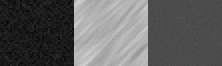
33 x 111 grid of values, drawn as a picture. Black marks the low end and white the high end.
The table splits into one row of 3 panels. Panel 1,1: very low, fine-grained, faint in contrast. Panel 1,2: high, slanting up to the right, faint in contrast. Panel 1,3: low, flat.
